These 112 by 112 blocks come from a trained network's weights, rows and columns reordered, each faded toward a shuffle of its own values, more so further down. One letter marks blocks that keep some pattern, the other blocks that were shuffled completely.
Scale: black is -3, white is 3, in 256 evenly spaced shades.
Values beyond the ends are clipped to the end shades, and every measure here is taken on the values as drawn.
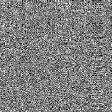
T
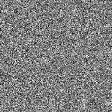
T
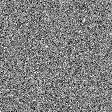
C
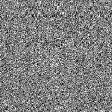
T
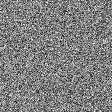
C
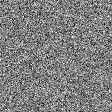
C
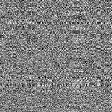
T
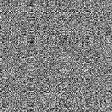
T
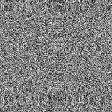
T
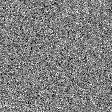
C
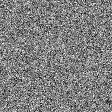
C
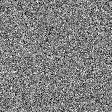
C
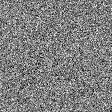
C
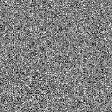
T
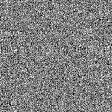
T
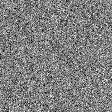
C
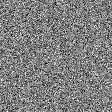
C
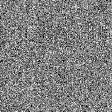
T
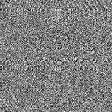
T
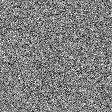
C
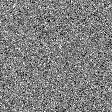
C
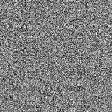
T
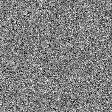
C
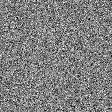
C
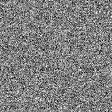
T
